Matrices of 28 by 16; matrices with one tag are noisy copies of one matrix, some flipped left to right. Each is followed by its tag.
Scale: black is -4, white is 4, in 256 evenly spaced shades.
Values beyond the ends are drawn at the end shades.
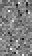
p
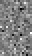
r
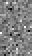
r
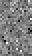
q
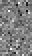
p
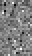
p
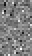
p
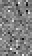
p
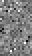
q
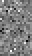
q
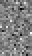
r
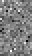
q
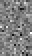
r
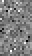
q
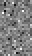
p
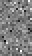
q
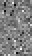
p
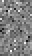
q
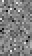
q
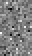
r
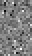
p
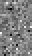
r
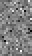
q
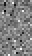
p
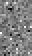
r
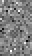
q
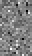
p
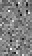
p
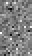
r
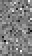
q
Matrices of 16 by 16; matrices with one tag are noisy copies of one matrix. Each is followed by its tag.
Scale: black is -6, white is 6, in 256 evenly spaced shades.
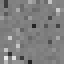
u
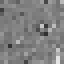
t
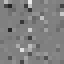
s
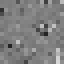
t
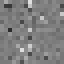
s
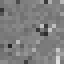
t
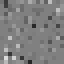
u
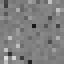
u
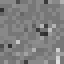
t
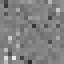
u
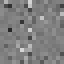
s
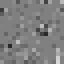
t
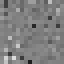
u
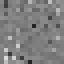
u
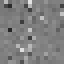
s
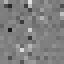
s
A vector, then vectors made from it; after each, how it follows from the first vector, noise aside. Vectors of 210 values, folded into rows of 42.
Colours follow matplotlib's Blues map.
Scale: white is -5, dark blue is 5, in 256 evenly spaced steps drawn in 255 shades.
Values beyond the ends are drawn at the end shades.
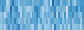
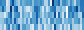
scaled up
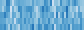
negated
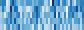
scaled up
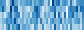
scaled up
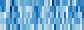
scaled up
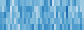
negated
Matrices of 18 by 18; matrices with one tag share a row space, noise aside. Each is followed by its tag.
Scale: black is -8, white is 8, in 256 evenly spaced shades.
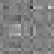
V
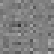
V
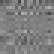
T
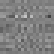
T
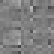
V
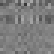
T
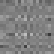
T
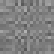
T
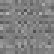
T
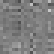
V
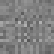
T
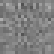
T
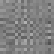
T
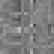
V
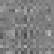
T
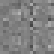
V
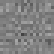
T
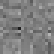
V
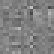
V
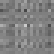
T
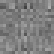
T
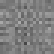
T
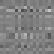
T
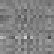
T
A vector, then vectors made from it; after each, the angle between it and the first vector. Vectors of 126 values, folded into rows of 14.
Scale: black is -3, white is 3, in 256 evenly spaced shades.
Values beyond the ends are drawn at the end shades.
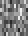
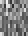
partly aligned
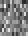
partly opposed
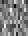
partly opposed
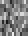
partly aligned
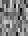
nearly opposite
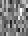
nearly parallel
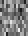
nearly opposite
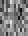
nearly opposite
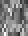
partly opposed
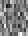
partly opposed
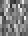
partly aligned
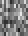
nearly parallel
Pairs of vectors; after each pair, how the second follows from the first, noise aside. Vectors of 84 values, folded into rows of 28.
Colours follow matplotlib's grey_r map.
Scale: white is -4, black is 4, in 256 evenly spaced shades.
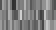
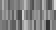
wrapped around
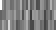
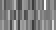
wrapped around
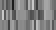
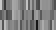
wrapped around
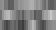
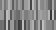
sign-scrambled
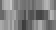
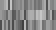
sign-scrambled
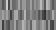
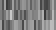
sign-scrambled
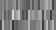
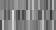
sign-scrambled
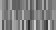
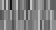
wrapped around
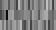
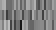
wrapped around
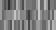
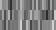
wrapped around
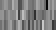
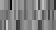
wrapped around
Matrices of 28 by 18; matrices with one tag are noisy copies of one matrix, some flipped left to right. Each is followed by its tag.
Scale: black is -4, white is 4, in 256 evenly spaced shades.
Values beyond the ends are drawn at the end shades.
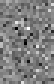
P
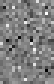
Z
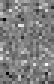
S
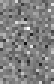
P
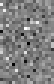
P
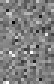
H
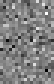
Z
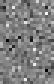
Z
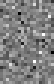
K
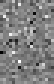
K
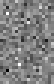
Z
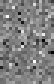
K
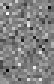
Z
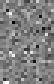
H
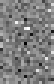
P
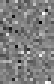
H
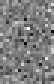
P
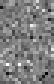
S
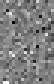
H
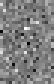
P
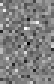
P
